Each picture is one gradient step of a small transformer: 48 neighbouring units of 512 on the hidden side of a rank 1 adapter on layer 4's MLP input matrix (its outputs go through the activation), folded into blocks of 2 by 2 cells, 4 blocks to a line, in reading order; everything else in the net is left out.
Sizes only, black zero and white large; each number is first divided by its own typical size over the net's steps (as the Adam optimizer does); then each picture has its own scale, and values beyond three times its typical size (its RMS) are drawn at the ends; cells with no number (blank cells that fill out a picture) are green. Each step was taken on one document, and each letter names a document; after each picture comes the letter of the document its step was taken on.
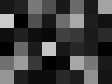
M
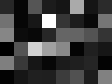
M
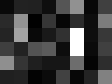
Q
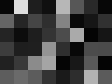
Q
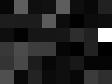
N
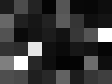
N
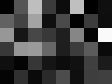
N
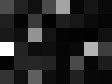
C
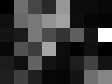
N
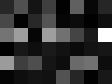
M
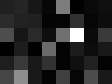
Q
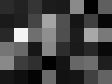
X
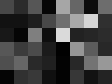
X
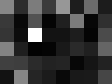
C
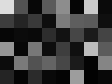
C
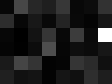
N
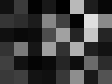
X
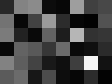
M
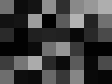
X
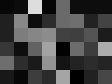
Q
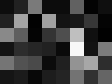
Q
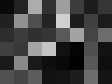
N
